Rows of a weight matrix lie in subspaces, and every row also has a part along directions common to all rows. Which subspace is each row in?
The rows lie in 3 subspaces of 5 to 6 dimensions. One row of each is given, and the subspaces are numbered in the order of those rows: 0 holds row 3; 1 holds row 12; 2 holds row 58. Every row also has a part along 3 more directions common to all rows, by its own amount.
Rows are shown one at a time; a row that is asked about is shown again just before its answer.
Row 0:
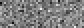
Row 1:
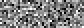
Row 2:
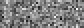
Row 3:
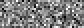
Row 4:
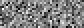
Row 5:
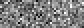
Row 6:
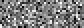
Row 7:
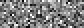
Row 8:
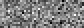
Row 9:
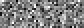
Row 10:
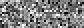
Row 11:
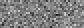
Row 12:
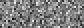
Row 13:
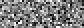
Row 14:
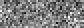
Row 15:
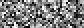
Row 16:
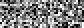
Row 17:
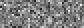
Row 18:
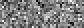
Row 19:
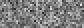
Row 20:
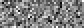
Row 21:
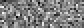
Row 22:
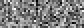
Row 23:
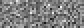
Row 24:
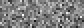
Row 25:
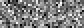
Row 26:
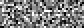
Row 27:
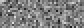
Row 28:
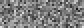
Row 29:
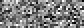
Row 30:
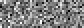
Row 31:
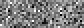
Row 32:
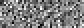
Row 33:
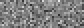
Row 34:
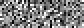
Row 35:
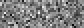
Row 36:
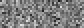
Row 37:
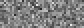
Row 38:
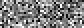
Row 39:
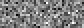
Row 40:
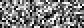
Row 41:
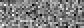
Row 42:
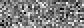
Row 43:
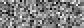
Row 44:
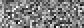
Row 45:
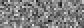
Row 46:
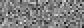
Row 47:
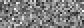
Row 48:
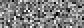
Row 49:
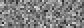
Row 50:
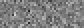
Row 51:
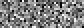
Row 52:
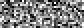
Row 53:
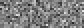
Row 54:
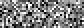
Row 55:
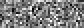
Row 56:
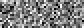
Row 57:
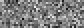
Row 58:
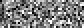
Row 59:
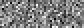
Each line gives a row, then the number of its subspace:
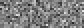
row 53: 1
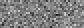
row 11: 2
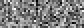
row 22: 2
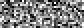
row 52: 2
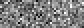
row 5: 2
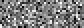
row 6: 1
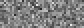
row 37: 0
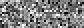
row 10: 2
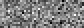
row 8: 2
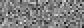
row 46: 2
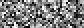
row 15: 0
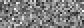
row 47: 1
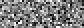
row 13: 2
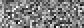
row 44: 2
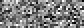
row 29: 1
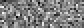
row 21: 1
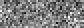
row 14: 1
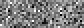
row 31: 1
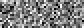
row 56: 1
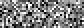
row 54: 1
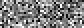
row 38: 1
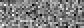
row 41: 2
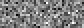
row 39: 0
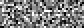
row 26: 2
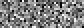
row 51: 1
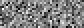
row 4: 0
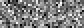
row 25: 0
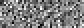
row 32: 0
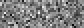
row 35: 0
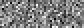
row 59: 0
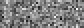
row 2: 2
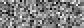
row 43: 1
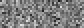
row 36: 2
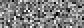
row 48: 1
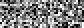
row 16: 2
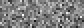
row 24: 1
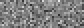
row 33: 0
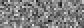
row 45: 0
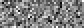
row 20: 0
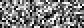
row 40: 1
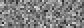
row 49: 0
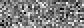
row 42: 1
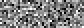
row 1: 2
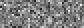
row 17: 1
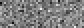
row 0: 0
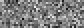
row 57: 0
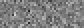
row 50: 0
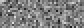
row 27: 0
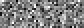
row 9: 0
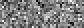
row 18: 1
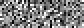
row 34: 0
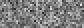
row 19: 2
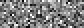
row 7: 0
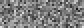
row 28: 2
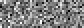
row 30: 1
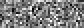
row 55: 2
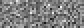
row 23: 1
